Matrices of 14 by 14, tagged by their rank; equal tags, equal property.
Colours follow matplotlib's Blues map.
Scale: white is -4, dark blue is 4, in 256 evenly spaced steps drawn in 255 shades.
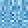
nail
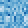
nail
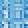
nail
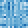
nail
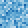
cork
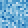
cork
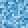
cork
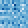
nail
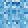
nail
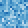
cork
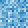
nail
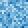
cork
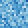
cork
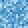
cork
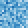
cork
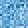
nail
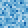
cork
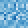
nail
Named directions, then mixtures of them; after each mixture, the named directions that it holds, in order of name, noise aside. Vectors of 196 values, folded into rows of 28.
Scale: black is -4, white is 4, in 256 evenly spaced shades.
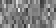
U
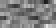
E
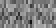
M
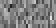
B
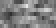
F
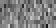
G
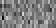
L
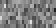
G, M, U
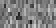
G, M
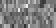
F, U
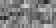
E, F, M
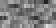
E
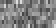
F, L, U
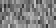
G, L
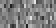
B, F, G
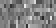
B, F, G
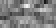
E, F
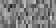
B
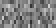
L, M, U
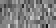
G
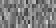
B, L, U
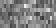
B, F, G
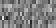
B, L, M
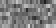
E, U
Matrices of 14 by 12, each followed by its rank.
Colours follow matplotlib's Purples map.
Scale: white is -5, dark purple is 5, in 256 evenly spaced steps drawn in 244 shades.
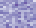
full rank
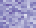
full rank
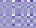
one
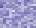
full rank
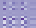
one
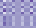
one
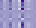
one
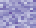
full rank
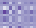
one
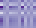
one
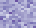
full rank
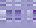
one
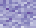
full rank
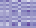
one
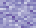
full rank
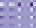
one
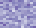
full rank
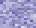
full rank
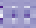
one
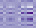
one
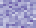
full rank
